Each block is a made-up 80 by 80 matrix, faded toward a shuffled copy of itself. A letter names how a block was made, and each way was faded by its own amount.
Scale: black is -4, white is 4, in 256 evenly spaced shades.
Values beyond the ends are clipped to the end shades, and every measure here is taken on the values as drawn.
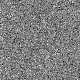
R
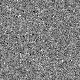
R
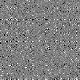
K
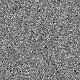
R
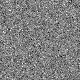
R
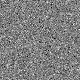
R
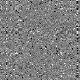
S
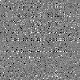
K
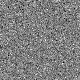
R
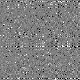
K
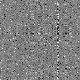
S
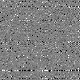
K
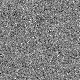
R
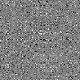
K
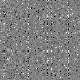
S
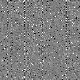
S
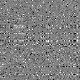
K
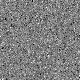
R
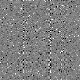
S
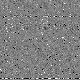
K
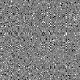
S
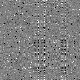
S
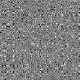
S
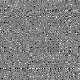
K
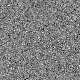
R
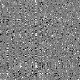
S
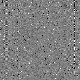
S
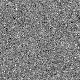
R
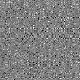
K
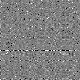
K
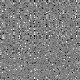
S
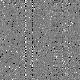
S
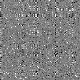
S
